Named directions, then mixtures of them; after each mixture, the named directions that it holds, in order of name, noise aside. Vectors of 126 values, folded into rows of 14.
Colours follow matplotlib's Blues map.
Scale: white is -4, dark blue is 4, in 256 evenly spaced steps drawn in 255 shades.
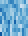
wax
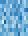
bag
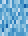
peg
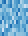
peg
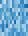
peg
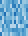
bag, peg, wax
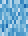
peg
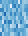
bag, peg, wax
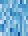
bag, peg, wax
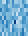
bag, peg, wax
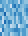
bag, peg, wax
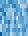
bag, wax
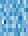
bag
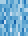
bag, wax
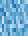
bag, peg, wax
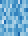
bag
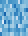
bag, wax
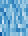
bag, wax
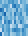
bag, peg, wax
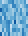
peg, wax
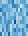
peg, wax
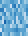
bag, peg, wax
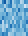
peg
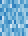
bag, peg, wax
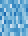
bag, peg, wax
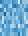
bag, peg, wax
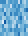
bag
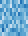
bag, peg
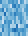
bag, peg, wax
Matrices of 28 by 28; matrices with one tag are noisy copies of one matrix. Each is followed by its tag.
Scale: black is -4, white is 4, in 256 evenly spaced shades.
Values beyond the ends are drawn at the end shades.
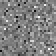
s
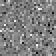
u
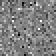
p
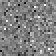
s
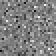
s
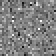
p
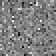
p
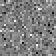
u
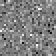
u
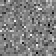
u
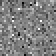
p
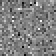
p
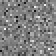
s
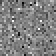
p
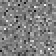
s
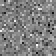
u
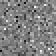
s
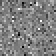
p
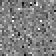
p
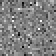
p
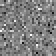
u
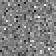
s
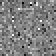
p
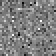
p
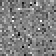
p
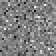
s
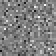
s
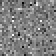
p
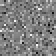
u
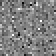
p
